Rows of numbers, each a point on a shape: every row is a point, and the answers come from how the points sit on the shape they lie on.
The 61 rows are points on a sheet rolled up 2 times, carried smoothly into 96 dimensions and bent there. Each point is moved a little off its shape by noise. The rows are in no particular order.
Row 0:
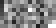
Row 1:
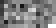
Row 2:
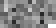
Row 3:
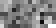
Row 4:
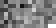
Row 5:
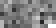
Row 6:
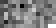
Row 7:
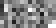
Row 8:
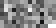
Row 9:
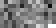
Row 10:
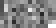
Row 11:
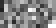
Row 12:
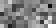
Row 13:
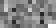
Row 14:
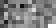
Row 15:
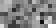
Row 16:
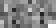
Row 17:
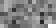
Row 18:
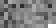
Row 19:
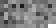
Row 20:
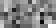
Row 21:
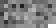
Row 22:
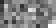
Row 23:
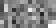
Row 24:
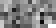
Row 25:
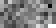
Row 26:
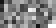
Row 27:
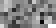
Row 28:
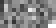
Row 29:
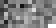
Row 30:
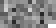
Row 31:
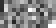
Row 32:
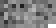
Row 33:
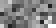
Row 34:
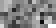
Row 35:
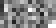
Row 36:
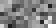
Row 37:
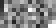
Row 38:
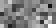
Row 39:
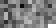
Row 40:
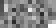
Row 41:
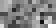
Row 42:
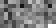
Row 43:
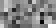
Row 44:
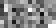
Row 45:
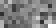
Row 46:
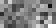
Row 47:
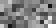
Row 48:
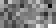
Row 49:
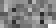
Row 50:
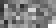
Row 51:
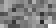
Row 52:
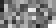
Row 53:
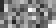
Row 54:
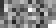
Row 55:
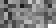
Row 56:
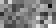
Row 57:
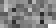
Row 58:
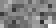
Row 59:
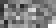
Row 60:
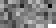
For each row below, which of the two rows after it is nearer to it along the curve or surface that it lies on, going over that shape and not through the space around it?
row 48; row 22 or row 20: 20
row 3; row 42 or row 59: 42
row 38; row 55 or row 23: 55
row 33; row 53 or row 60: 60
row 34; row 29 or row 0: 0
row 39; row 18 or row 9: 9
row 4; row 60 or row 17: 60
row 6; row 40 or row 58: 40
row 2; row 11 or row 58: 58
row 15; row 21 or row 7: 7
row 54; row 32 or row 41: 41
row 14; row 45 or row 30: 30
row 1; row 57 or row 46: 57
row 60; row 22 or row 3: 3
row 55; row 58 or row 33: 33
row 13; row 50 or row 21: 50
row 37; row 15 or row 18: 15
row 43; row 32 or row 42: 42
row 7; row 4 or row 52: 52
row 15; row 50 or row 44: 44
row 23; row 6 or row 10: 10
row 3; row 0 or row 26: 0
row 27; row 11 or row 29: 11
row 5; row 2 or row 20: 2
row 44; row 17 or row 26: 26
